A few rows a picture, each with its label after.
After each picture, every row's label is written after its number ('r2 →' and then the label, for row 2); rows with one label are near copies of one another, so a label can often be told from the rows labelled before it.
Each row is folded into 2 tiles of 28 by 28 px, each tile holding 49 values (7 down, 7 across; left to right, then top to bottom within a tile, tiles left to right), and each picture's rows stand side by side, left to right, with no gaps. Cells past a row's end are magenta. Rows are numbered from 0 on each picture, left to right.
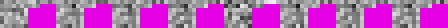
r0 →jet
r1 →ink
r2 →ink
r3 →ink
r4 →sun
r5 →ink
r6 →ink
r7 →ink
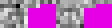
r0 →ink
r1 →jet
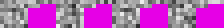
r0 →jet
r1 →ink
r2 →jet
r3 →sun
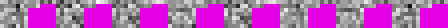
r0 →ink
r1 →sun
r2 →sun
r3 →jet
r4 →sun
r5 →ink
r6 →jet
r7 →ink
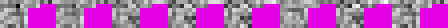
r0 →ink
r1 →ink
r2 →sun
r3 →sun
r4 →sun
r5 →jet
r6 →sun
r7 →ink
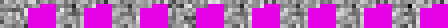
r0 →jet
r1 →ink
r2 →ink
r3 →sun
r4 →ink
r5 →ink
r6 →ink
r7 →ink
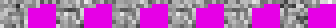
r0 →ink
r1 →jet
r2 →jet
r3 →jet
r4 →jet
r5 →sun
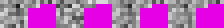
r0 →ink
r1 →sun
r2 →ink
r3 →ink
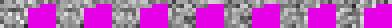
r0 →jet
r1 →jet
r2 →jet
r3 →sun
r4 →sun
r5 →ink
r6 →ink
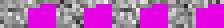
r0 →jet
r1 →sun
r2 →jet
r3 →ink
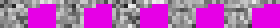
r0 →sun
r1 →ink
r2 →sun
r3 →jet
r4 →jet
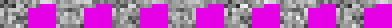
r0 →sun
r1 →jet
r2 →sun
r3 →jet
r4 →sun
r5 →jet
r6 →sun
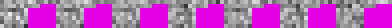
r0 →jet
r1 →jet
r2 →jet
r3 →ink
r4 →jet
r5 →ink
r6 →sun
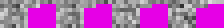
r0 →ink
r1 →ink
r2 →jet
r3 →sun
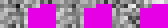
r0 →ink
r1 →ink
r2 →sun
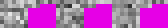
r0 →jet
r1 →sun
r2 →ink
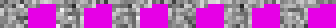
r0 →sun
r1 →ink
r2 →ink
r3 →sun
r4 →ink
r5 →jet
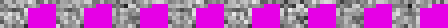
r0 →jet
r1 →jet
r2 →sun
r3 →jet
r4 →jet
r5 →sun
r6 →sun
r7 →ink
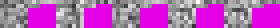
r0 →sun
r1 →ink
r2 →sun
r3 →jet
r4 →jet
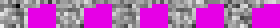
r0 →ink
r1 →jet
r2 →ink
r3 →jet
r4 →sun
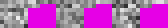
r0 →jet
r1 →sun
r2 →sun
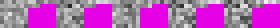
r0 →jet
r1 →sun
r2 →ink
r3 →sun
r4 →sun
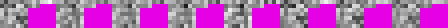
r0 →sun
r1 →ink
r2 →ink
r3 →ink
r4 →ink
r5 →sun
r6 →sun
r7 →sun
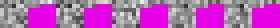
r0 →sun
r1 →sun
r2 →jet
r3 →ink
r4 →ink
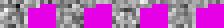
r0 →ink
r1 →sun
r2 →jet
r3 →ink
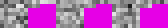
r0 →sun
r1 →jet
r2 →ink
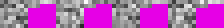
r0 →sun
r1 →jet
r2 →sun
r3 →sun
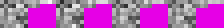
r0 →sun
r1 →sun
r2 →sun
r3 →sun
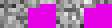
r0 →sun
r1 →jet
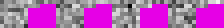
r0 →jet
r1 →sun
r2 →ink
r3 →sun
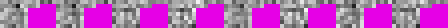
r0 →ink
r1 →ink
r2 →jet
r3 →jet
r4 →ink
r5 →jet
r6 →ink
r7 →jet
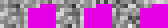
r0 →ink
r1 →ink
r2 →sun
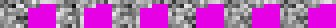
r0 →sun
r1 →ink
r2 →ink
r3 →sun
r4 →sun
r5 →sun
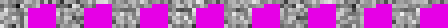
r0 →ink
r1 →sun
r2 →jet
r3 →jet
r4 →jet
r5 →sun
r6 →ink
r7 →jet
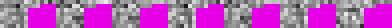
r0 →ink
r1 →sun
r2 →sun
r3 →ink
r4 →sun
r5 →ink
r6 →jet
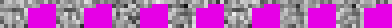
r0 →jet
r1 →jet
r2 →sun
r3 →ink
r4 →jet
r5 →ink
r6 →ink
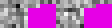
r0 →ink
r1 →jet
